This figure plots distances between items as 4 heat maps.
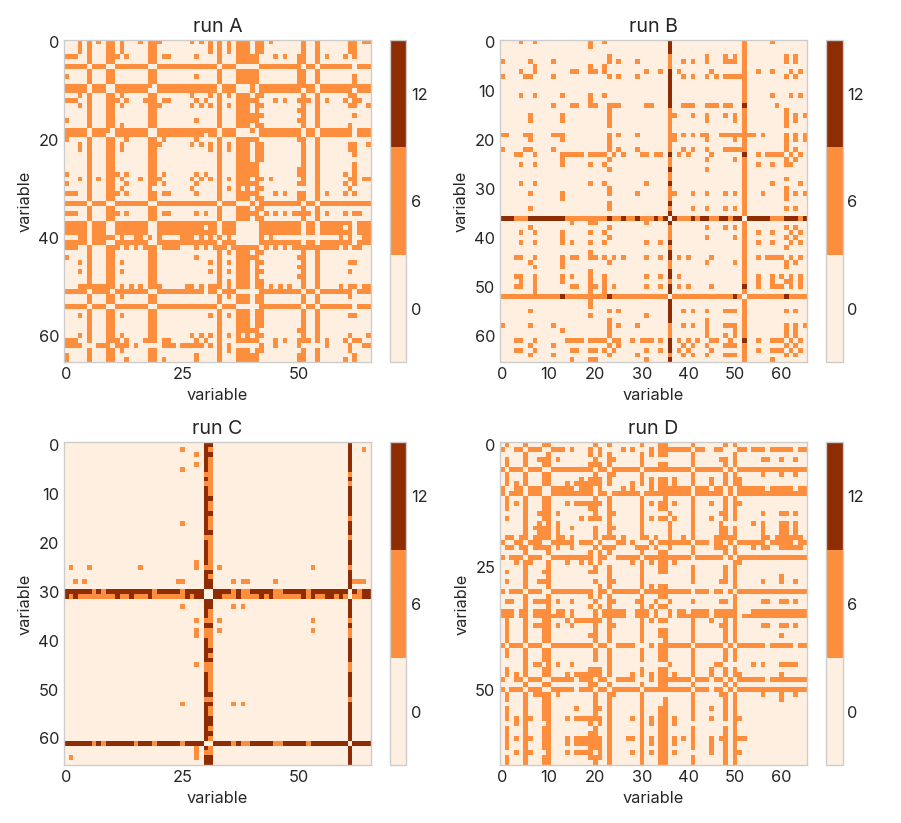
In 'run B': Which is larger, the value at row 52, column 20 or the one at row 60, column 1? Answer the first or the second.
the first
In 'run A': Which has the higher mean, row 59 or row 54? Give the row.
54
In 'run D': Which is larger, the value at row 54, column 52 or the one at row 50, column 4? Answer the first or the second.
the second
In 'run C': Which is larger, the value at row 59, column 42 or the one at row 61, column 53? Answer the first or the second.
the second
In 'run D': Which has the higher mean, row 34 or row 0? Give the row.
34
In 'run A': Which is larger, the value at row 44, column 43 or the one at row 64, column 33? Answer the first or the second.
the second
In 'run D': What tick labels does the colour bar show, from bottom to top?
0, 6, 12
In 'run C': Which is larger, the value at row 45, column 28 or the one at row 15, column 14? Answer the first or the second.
the first
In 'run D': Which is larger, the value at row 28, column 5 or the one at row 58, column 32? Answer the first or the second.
the first
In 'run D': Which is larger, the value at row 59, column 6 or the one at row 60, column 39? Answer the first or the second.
the second
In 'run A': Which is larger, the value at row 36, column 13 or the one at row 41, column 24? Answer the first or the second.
the second
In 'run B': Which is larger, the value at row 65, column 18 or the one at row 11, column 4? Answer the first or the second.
the second
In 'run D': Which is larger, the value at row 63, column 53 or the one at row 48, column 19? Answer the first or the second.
the second
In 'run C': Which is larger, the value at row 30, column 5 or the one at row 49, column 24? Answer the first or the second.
the first
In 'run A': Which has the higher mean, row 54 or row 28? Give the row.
54
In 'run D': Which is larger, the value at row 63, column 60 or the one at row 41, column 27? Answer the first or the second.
the second
